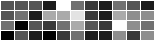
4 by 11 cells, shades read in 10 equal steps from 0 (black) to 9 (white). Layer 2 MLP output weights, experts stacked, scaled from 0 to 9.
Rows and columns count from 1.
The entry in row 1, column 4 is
1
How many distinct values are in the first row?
5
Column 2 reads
3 4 0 3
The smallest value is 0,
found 3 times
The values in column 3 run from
1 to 3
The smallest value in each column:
0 0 1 0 2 4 1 1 4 2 1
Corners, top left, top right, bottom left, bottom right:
3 1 0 5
